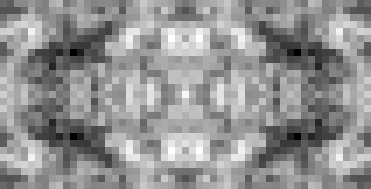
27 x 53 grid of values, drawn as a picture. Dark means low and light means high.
Grain: blotchy. Average level on the scale: 60%. Mirror symmetry: left to right and top to bottom.
